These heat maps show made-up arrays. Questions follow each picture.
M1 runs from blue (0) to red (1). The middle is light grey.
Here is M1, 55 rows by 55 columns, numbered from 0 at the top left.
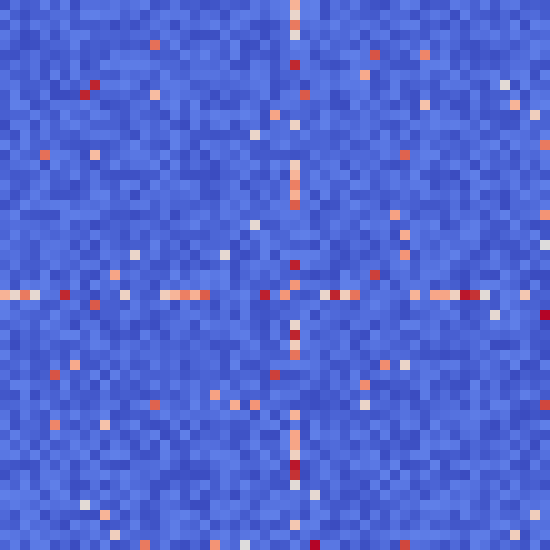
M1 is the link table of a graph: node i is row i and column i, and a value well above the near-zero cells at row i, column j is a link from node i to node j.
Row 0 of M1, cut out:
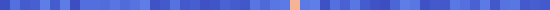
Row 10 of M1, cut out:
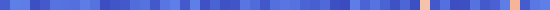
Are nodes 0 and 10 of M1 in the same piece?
no
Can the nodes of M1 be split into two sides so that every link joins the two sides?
yes
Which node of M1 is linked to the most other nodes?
node 29
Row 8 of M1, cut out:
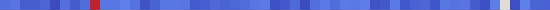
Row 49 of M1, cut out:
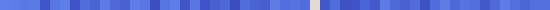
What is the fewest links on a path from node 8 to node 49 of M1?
6
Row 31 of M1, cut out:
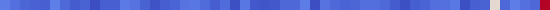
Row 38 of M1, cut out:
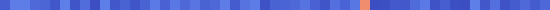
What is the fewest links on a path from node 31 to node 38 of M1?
4
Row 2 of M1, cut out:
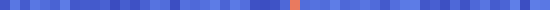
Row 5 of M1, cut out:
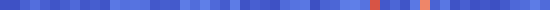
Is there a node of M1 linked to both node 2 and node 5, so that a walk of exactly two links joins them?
no
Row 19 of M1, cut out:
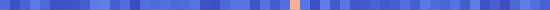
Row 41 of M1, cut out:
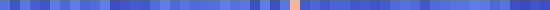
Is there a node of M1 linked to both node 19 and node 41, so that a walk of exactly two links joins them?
yes
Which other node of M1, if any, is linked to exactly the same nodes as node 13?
node 22
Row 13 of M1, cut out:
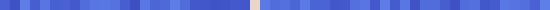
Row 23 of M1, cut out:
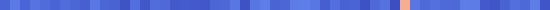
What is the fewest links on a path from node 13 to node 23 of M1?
3
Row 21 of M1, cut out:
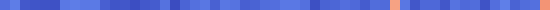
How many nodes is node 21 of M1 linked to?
2
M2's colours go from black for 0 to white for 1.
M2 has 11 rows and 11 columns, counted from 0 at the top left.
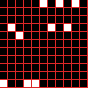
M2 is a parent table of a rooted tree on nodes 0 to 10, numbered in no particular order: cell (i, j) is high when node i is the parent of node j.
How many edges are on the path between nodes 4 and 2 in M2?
1
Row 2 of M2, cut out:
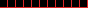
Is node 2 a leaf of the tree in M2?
yes
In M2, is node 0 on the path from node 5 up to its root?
yes
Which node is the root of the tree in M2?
10
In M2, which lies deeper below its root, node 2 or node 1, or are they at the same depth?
the same depth
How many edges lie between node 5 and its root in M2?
2
